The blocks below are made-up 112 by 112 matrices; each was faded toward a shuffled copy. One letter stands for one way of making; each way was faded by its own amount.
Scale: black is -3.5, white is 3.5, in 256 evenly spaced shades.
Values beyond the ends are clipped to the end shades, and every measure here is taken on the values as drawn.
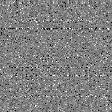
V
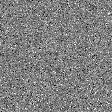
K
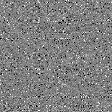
V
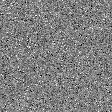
K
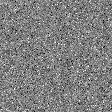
K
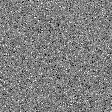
K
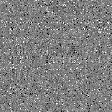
V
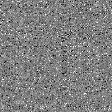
V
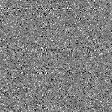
V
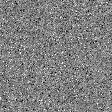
K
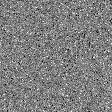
K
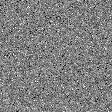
K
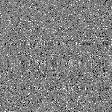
V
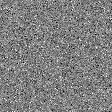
K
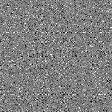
V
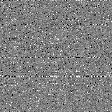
V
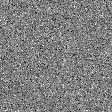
K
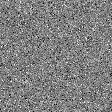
K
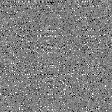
V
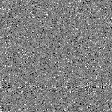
V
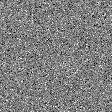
K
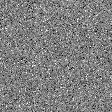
K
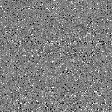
V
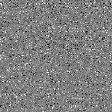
V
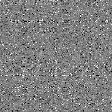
V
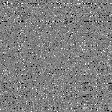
V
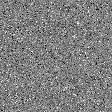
K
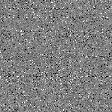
V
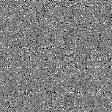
V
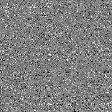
V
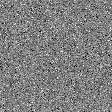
K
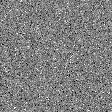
K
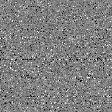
V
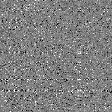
V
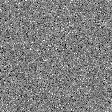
K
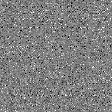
V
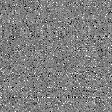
V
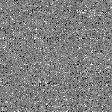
V
